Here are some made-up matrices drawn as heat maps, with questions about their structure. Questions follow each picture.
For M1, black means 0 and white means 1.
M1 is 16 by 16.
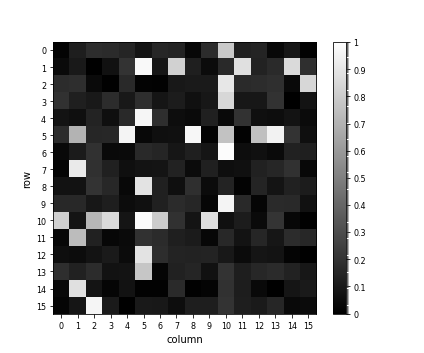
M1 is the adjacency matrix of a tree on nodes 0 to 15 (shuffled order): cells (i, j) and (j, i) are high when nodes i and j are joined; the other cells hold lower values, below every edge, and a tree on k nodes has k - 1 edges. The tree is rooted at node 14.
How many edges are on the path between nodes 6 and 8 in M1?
3
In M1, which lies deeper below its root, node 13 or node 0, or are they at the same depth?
node 0
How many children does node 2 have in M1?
1
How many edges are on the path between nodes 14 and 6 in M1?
4
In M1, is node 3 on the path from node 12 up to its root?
no
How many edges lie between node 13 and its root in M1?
3
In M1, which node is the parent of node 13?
5
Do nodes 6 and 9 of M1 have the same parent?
yes
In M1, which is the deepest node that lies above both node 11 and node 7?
1
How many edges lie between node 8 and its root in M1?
3
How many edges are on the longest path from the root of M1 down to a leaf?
5
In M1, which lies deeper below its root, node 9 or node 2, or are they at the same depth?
the same depth
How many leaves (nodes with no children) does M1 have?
11
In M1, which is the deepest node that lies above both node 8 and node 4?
5
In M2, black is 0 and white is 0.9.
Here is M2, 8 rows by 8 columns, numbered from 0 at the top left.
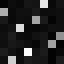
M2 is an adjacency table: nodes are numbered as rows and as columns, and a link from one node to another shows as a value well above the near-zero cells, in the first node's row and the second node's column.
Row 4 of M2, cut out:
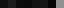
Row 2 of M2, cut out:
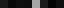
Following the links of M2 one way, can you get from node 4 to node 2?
yes
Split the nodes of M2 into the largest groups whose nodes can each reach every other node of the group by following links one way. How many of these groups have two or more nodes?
1
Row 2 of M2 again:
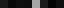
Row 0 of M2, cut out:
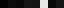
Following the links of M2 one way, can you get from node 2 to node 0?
yes
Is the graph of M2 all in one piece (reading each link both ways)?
yes
